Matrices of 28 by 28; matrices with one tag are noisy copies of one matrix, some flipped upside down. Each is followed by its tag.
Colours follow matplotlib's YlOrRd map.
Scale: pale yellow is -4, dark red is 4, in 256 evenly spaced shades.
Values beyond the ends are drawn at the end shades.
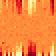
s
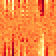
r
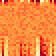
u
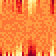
s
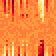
r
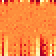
u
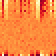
u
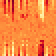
r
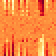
r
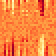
r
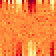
s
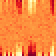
s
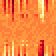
r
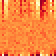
u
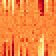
r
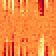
r
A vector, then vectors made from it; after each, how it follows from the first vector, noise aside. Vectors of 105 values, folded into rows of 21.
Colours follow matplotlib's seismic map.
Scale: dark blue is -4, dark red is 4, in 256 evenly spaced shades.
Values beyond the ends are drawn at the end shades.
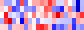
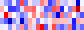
sign-scrambled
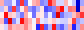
sign-scrambled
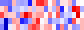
reversed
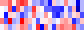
sign-scrambled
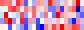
sign-scrambled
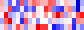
copied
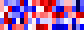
scaled up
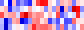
reversed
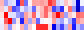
copied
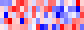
sign-scrambled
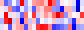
copied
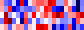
scaled up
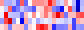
copied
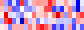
copied
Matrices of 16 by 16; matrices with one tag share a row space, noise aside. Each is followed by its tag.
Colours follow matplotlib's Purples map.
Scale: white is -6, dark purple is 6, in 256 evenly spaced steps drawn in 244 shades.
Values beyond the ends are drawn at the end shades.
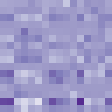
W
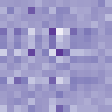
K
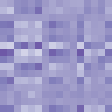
W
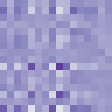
K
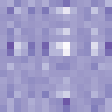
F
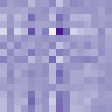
K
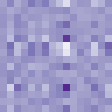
F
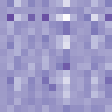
F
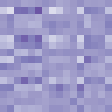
W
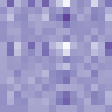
F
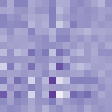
K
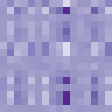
F
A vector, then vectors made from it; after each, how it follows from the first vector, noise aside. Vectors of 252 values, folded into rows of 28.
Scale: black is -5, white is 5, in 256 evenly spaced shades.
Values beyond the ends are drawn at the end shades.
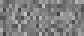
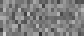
negated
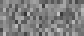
negated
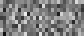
scaled up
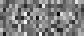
scaled up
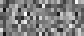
scaled up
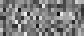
scaled up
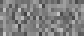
negated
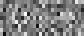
scaled up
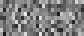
scaled up
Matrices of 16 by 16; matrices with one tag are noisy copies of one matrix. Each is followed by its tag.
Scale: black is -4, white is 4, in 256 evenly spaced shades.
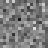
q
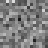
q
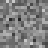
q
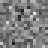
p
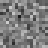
p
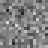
p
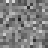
q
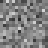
q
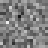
p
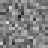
p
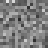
q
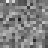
q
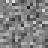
q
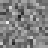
p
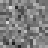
p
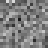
q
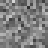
q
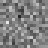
p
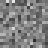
q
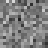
q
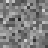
q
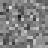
p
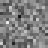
p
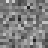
q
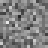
p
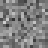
q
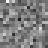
q
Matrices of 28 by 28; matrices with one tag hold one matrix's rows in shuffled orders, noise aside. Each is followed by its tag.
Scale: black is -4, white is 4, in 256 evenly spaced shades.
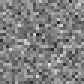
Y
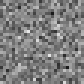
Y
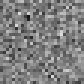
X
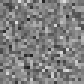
X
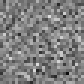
Y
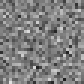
Y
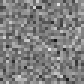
Y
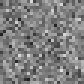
X
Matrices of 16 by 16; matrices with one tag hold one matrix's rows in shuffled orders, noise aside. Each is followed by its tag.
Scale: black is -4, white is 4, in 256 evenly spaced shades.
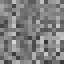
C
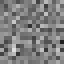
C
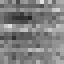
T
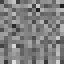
C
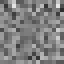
C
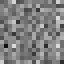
C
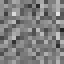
C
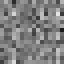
C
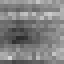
T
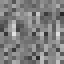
C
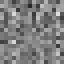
C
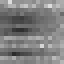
T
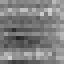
T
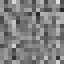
C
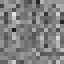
C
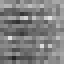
T
